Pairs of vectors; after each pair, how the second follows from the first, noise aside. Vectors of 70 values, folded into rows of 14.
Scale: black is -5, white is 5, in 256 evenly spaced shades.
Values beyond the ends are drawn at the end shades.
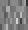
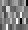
scaled up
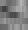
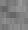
shrunk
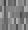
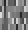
scaled up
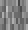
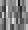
scaled up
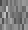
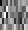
scaled up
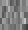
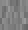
shrunk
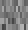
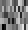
scaled up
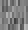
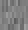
shrunk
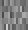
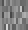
copied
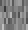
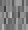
copied
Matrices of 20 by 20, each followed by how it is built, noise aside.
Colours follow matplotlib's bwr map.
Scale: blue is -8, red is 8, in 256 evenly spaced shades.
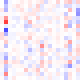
uneven columns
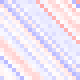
Toeplitz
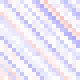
Toeplitz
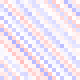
Toeplitz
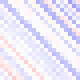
Toeplitz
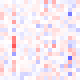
uneven columns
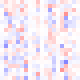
uneven columns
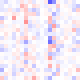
uneven columns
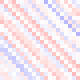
Toeplitz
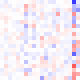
uneven columns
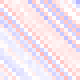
Toeplitz
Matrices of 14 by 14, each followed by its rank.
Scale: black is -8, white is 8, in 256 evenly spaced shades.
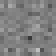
three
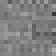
three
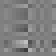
one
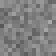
full rank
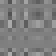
one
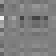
one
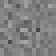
three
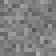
full rank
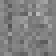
three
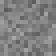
full rank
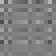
one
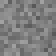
full rank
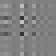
one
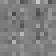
three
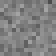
full rank
